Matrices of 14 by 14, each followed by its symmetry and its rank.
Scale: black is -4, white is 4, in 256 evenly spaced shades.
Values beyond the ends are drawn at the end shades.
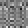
neither, rank two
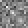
symmetric, rank three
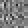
neither, rank three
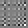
symmetric, rank one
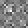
symmetric, rank three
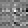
neither, rank two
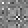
symmetric, rank three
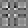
symmetric, rank one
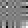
symmetric, rank one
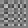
symmetric, rank one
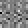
neither, rank three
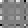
symmetric, rank one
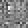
neither, rank three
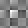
symmetric, rank one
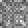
symmetric, rank three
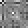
symmetric, rank three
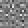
neither, rank three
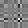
symmetric, rank one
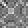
symmetric, rank three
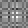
symmetric, rank one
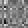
neither, rank two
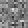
neither, rank three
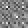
symmetric, rank three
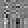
neither, rank two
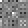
symmetric, rank three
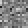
neither, rank three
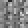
neither, rank three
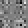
neither, rank two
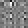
neither, rank two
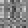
neither, rank two
